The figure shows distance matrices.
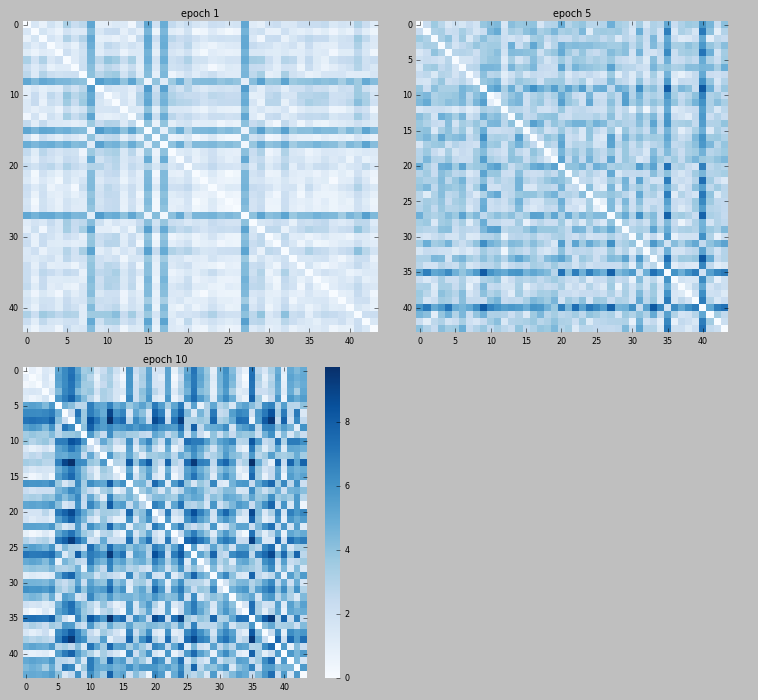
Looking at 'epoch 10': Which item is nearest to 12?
18
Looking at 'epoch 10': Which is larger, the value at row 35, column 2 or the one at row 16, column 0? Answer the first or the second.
the first
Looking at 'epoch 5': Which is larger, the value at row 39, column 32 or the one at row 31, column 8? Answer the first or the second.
the second
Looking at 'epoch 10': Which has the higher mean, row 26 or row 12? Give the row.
26
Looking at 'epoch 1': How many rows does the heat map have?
44
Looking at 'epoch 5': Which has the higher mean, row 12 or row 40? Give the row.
40
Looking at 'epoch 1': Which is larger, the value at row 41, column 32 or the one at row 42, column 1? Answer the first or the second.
the first
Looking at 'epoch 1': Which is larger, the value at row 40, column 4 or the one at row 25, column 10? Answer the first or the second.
the second
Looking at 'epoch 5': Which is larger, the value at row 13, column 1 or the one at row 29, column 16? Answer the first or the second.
the second
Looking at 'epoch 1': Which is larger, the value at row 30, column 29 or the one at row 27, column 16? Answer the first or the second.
the second
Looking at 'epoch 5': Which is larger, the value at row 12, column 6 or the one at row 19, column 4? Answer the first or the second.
the second
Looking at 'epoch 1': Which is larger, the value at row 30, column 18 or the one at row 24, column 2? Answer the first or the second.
the second
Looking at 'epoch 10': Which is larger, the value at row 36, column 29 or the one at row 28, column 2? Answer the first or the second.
the second
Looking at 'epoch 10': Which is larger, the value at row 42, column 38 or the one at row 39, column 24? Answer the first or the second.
the second
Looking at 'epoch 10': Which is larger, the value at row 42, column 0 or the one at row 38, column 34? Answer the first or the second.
the first
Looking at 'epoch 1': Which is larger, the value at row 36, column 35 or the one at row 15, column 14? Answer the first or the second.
the second
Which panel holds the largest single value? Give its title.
epoch 10
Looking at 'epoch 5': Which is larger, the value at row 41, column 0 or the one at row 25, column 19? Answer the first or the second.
the first
